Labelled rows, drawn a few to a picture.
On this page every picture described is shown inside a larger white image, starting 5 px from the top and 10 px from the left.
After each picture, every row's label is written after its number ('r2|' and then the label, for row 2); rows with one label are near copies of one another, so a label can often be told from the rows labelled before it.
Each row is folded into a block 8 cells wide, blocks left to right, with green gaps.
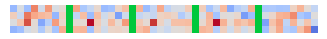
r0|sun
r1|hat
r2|hat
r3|hat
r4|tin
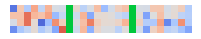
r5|sun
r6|hat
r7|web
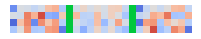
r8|tin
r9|web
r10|tin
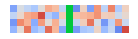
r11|tin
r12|sun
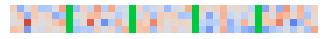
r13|hat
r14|sun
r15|hat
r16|web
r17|sun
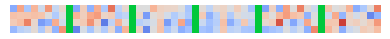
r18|sun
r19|sun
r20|web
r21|web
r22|sun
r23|hat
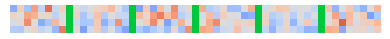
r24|sun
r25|web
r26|sun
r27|hat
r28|web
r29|hat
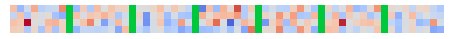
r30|hat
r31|sun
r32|web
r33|sun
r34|tin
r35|hat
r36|web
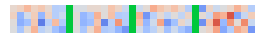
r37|web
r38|web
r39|web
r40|tin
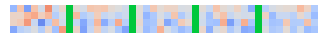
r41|sun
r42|web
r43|web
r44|web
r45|web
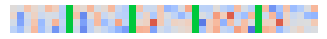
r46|web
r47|web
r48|hat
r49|tin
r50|hat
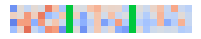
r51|tin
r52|web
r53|web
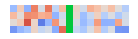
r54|sun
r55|web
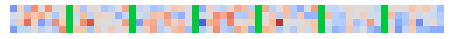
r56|sun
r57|hat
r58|tin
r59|tin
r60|hat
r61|web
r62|web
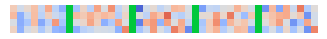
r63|web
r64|sun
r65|tin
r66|tin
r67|sun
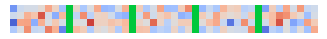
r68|tin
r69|hat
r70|hat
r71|sun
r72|sun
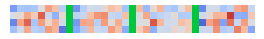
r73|tin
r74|tin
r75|hat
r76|tin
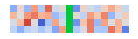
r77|sun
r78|tin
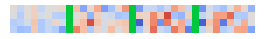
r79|web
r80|hat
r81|tin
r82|tin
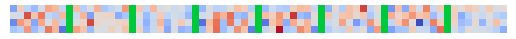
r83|tin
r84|hat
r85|web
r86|tin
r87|tin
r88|sun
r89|sun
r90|web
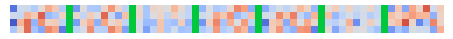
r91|tin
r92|tin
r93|web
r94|tin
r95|tin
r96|web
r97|sun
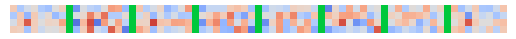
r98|hat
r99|tin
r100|hat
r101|tin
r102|tin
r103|sun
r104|sun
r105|hat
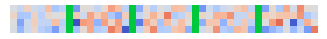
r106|web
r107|tin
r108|tin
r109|tin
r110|sun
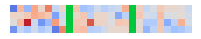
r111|sun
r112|hat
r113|web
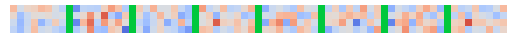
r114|web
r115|tin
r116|web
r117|hat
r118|tin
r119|sun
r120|tin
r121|hat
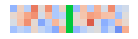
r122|sun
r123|sun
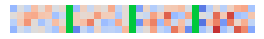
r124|sun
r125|sun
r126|tin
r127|tin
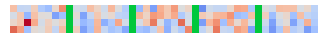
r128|hat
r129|web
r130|sun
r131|tin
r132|web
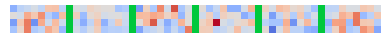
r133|tin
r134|web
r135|sun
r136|hat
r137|web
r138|tin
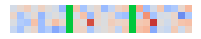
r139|web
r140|hat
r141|hat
